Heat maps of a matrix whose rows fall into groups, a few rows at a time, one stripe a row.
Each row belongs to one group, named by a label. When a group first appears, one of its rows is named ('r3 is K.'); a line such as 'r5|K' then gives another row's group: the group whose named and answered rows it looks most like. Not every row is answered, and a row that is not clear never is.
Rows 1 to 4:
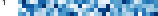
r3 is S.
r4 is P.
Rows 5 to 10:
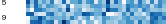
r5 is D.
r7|S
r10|D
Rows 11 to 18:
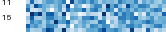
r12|S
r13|P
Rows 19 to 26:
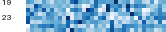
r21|D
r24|P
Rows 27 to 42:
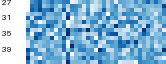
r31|S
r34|P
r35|S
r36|D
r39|D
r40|S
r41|P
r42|S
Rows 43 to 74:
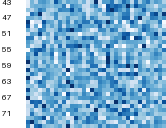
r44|S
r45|S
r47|P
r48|P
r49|P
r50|S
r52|P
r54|P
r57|D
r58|D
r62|P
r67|P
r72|D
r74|S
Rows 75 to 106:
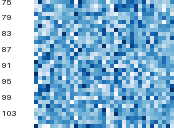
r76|S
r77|S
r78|P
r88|S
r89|D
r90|D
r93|P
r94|D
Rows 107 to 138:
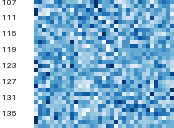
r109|P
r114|S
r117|D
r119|D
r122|P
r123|D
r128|P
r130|P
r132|S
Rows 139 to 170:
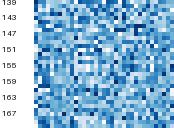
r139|D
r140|P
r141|P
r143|D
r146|S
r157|D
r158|S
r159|S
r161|P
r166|P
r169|D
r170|D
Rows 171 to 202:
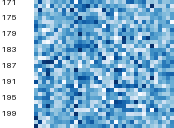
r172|P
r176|P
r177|D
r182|P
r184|D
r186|D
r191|D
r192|S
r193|D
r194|S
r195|D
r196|S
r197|S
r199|S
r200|P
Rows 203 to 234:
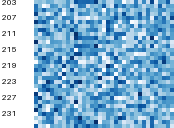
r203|P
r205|D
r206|D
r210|D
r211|S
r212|P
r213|P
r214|P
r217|D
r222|D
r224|D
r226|P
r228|S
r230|P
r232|S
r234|P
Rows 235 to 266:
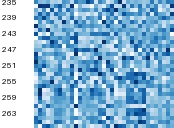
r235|P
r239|D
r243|P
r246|D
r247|P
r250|D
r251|D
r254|S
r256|D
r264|D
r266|S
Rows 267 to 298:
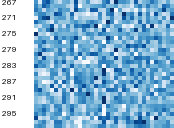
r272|D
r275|P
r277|D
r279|D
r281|S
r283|D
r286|P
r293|D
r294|D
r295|D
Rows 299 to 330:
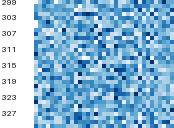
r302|P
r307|P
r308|P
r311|S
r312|D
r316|S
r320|P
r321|P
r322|S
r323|D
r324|P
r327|P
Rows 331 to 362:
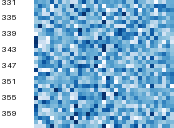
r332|D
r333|P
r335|D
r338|S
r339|S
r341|P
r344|D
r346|D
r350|D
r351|D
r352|P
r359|P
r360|D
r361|S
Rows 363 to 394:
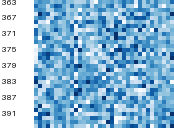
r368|P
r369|S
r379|S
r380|D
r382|D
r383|P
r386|S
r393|D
